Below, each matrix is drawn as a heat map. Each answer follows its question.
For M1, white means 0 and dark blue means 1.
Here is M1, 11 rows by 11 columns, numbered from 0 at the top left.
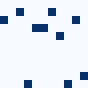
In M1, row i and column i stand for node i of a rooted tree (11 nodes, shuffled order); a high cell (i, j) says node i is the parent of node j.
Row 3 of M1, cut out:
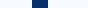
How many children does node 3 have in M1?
2
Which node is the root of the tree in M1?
1
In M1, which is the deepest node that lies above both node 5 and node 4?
3
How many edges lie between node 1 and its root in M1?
0
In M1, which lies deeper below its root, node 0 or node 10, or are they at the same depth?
node 10
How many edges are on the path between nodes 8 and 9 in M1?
2
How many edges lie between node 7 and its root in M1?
6
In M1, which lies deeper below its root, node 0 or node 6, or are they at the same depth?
node 0
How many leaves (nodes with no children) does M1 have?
5
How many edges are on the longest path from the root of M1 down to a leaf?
6
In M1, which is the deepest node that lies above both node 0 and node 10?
2
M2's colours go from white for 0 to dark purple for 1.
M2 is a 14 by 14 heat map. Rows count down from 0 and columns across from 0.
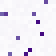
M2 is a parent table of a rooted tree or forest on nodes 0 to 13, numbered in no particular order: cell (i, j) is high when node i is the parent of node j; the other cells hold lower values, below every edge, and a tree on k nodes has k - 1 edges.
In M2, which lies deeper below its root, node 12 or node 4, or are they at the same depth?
node 4
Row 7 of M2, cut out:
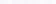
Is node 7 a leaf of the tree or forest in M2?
yes
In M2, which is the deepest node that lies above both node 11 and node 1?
3
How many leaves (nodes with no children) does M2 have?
7
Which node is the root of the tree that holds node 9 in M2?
5
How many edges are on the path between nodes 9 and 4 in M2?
1
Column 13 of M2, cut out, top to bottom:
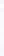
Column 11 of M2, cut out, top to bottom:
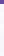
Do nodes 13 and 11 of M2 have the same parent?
no
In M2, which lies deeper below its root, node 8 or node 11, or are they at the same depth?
node 11
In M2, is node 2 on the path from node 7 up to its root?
no
